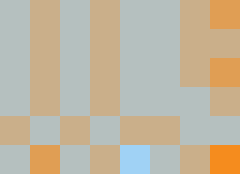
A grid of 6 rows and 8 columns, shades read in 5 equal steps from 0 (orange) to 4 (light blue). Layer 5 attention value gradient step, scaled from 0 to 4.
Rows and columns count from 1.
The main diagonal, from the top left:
3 2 3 2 2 3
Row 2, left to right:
3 2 3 2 3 3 2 2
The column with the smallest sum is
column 8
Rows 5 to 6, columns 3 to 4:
2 3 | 3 2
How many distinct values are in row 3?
3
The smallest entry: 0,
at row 6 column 8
